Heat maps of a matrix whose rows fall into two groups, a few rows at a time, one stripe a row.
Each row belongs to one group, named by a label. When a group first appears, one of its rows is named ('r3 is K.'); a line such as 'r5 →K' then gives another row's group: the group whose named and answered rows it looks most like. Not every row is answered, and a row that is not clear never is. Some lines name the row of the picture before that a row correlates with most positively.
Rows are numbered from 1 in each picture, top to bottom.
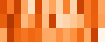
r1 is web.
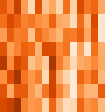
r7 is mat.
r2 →web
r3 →web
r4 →mat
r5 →mat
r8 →web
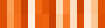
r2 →mat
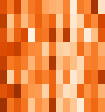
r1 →web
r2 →mat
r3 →mat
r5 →mat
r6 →mat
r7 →web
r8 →mat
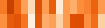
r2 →web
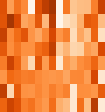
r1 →mat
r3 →mat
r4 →mat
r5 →web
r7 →mat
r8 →web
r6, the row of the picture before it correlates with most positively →2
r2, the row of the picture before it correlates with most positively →1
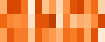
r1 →web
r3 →web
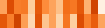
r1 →web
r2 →web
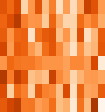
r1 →web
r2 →web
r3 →mat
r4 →mat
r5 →web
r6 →mat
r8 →web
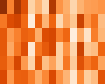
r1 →mat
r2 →web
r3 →mat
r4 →mat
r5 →web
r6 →mat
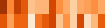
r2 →mat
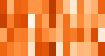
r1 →mat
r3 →web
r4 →mat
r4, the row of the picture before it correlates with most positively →2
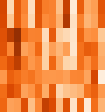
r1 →mat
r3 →web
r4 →web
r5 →web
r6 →web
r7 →web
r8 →mat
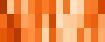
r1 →mat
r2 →web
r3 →web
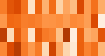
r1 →web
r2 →web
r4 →web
